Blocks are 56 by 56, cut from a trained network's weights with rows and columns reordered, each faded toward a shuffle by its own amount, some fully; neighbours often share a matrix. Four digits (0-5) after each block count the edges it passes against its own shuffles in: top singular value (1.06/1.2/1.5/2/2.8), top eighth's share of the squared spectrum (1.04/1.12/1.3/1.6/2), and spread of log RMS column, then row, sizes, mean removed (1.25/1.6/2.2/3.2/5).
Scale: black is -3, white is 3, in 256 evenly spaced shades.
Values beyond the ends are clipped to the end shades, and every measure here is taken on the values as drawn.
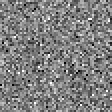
2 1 0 0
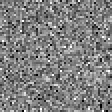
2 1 0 0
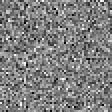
2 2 1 0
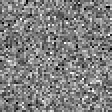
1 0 0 0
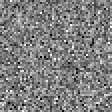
0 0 0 0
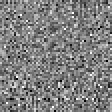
3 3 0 1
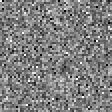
1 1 0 0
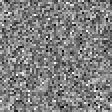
0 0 0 0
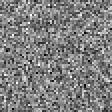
0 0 0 0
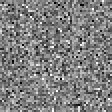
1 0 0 0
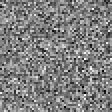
2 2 0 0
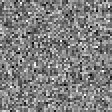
1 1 0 0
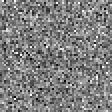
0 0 0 0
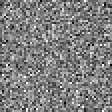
3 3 1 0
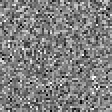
3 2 0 0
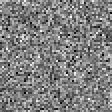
3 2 0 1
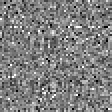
3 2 0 1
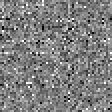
3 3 1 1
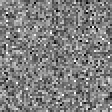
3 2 1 0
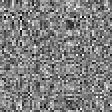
4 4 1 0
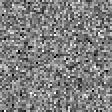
2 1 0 0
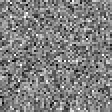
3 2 0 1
